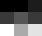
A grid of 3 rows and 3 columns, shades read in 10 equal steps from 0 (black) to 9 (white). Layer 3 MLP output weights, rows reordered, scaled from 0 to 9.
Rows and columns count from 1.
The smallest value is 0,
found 2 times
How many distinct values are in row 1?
2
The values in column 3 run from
1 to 8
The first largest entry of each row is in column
3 2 1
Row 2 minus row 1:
2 3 1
